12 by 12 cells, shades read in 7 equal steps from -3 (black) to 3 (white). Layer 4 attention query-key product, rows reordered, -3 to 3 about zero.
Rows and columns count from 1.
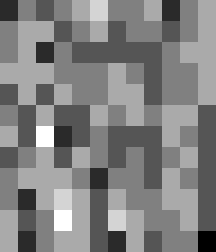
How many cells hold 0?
46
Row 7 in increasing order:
-2 -1 -1 -1 -1 -1 -1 0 0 1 1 3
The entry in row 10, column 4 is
2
